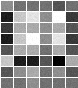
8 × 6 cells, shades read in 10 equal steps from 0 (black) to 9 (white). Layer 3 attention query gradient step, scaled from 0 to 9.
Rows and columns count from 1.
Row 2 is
1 7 8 5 9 2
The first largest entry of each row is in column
1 5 2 3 2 1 3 3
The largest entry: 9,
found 2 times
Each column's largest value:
7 7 9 5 9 6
